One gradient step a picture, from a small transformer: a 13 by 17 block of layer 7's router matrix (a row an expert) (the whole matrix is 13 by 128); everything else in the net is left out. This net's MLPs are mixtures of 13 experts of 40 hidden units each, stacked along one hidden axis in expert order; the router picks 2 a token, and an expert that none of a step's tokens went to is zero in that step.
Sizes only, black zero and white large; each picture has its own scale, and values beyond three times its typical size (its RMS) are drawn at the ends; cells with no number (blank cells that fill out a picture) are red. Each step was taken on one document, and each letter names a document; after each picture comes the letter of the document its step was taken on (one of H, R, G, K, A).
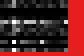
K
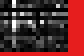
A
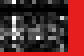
A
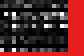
A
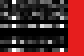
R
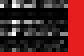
K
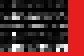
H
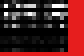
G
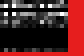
G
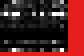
R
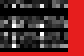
H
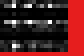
K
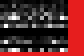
G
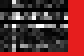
H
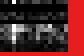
A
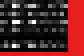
K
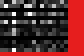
A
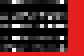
H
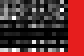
R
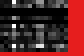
H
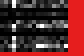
A
